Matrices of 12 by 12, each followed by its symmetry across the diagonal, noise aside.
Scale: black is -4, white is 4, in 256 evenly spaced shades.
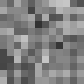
antisymmetric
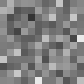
symmetric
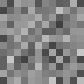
symmetric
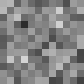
symmetric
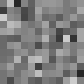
antisymmetric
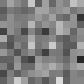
antisymmetric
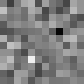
antisymmetric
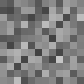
symmetric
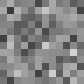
symmetric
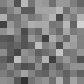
antisymmetric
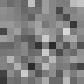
antisymmetric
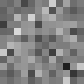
symmetric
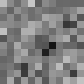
symmetric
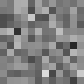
antisymmetric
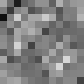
symmetric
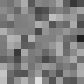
antisymmetric
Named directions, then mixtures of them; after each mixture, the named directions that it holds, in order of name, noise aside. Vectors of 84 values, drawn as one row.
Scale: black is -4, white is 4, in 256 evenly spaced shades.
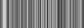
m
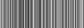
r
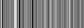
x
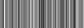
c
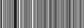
x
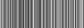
r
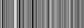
x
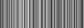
r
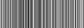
r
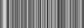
m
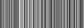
r, x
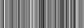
c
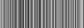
r
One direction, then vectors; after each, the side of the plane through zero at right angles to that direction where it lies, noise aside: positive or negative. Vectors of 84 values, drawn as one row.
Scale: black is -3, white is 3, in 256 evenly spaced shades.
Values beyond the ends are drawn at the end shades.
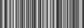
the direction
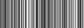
negative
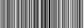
negative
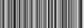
negative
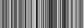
negative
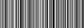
positive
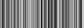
negative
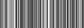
positive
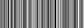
negative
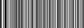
positive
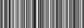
positive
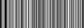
positive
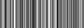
positive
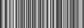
positive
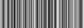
negative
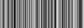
negative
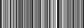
positive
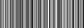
positive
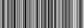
negative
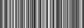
positive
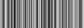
negative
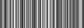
positive
